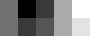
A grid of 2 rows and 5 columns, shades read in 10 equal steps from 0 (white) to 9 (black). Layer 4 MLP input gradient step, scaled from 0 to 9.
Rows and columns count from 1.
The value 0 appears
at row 1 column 5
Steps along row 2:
up down down down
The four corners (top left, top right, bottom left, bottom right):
5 0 5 1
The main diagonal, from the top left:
5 7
